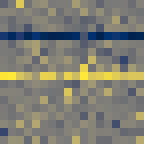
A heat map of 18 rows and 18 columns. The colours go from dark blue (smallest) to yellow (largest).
Average level on the scale: 50%. Histogram: heavy tails on both sides. Odd lines: rows 5 and 10.
